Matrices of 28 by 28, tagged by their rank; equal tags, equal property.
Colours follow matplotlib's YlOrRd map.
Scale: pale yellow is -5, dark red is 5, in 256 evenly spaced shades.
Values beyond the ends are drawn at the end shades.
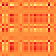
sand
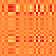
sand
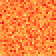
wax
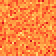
wax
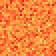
wax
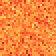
wax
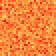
wax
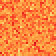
wax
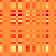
sand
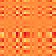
sand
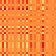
sand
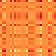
sand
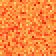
wax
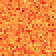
wax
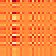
sand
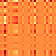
sand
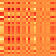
sand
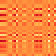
sand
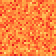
wax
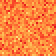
wax
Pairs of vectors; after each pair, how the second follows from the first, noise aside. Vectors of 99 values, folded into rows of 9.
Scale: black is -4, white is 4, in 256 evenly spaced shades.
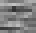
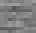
shrunk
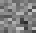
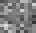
shuffled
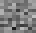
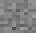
shrunk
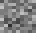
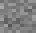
shrunk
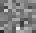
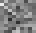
shuffled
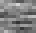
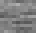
shrunk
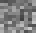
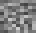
shuffled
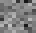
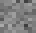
shrunk
